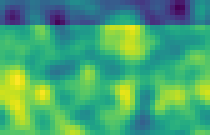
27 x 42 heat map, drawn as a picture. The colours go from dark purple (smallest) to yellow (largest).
The texture is blotchy. No lone cell stands out from its neighbours. A horizontal seam about 20% of the way down splits the table, and the bottom part is higher.
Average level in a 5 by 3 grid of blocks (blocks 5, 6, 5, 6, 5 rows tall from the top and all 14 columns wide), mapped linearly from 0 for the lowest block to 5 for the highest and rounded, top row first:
0 1 0
3 4 3
3 3 4
5 4 4
4 3 3
